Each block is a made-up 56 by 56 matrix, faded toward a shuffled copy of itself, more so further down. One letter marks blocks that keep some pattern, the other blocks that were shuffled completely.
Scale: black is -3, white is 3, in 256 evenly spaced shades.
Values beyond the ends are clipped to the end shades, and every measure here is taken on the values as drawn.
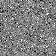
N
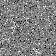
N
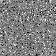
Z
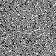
Z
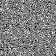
N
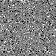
Z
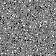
N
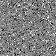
Z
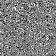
Z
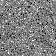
N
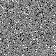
N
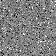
N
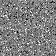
N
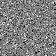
Z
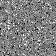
N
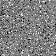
N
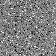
Z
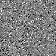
Z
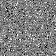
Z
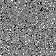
Z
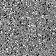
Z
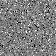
Z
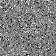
Z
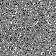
Z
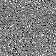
Z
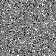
Z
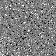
N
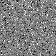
N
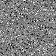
N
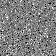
N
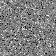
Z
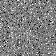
Z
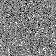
Z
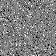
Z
